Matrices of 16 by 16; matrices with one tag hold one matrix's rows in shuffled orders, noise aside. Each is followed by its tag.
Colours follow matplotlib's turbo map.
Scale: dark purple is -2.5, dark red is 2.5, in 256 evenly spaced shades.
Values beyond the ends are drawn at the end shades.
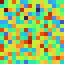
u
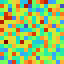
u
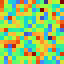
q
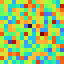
q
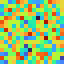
u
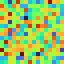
u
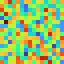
u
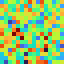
u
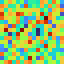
u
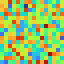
u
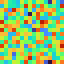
q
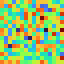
q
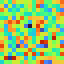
q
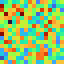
u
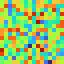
q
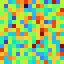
q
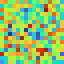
u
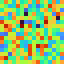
u
